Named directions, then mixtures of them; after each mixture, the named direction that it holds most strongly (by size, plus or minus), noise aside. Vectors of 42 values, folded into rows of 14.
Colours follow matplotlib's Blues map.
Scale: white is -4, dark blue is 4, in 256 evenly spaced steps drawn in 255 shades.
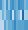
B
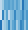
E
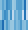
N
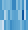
N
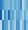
E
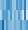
N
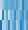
E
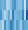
N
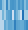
B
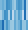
N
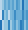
E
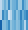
E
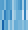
N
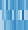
B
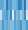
N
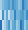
E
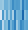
E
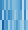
E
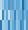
E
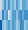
E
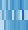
B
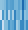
E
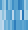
B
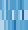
B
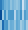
E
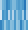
N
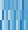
E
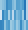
N
